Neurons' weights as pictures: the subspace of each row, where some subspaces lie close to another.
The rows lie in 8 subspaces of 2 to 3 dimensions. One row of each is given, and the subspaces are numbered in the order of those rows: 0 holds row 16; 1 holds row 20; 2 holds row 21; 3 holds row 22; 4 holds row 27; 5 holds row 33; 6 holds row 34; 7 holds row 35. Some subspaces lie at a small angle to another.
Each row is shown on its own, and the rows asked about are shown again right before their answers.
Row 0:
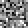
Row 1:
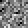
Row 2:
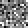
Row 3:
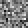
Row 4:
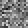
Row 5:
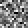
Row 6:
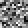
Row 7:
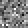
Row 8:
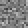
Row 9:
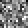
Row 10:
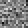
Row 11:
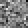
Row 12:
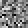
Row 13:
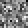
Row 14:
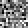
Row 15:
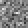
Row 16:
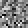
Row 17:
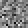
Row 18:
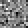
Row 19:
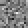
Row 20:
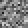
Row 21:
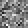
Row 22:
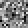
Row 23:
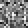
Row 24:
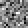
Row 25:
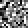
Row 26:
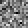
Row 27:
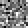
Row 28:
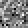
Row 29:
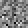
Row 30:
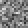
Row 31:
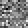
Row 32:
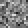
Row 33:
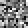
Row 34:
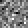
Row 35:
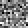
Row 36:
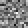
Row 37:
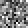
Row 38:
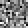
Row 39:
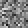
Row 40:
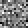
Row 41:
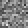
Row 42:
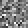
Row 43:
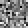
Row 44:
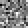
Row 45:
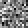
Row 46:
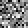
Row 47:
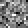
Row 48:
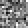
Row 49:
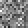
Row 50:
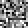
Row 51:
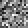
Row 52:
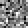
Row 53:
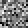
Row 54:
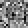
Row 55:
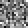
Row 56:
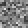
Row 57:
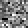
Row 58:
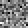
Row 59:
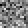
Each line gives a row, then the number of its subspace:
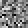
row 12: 0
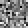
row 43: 7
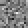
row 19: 6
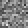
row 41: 4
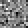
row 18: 4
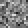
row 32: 2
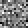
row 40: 7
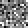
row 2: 3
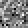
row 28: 3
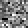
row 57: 1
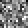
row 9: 5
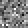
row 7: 3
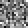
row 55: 3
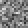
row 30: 6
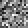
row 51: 4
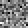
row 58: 7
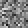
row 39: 2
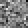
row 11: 2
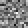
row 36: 5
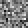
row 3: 1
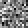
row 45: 6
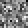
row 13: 5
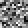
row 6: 1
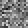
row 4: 2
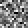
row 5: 5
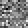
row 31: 2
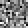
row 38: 7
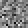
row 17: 0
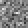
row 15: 6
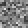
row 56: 1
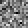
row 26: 5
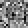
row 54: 3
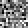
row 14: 1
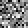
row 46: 5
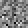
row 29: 0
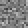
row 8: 6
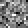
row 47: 2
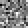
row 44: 4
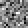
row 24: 4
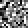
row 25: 7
